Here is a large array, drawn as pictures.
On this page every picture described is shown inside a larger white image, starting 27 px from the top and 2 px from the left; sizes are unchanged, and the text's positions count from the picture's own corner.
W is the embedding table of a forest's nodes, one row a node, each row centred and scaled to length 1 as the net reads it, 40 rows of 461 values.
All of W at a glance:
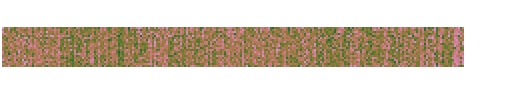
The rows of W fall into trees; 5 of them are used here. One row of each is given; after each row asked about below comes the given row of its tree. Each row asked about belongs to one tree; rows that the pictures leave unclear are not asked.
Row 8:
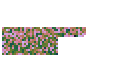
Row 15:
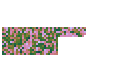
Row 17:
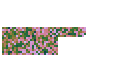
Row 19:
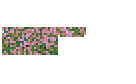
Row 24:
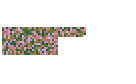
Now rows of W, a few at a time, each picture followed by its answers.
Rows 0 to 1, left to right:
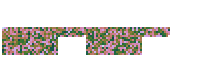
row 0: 15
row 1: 15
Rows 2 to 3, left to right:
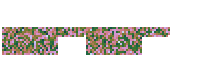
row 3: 15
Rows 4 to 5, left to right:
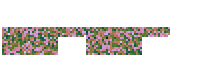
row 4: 15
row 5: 8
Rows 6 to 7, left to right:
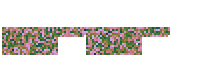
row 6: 15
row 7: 24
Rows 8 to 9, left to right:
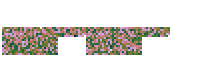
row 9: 8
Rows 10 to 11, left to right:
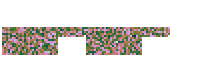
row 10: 24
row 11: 17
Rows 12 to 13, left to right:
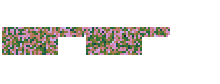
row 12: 19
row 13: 15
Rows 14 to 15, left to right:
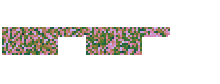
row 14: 24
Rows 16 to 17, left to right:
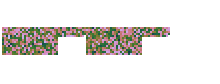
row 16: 24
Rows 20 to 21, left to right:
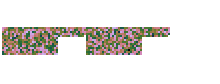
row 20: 15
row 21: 17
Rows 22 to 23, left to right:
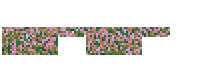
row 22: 19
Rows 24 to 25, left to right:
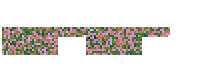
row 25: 8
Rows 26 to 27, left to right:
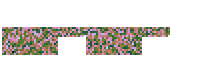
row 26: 24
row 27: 8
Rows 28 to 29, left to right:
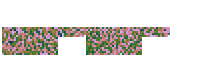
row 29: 17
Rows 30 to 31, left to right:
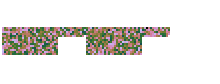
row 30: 24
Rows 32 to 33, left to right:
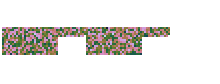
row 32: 24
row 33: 8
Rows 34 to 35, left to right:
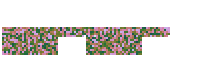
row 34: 24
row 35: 17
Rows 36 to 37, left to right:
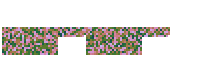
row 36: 24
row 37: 15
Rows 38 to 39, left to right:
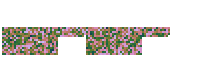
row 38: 15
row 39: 17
